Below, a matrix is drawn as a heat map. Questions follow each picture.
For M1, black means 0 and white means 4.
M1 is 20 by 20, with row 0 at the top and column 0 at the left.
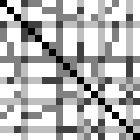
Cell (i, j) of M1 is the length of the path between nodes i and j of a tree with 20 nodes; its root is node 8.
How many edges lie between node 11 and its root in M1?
1
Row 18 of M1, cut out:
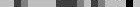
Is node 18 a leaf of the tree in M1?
no
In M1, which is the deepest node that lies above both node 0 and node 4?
3
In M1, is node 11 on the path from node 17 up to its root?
no
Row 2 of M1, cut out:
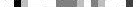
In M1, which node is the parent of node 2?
18
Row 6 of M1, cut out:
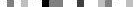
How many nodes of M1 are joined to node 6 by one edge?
1
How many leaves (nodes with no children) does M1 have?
15
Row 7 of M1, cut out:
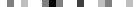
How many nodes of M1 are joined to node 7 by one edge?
1
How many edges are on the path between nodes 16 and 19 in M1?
4
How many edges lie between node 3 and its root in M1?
1
